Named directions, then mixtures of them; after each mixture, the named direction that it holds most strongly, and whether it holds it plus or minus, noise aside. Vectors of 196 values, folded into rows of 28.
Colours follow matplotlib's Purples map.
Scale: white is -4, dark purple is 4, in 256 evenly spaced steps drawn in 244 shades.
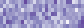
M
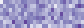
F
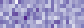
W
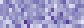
F, plus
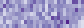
M, minus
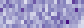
M, minus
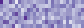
W, plus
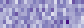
M, minus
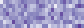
F, plus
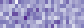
W, plus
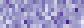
M, minus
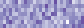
M, plus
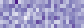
W, minus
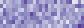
M, plus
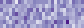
W, plus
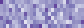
F, minus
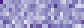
F, minus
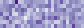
W, minus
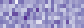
W, plus
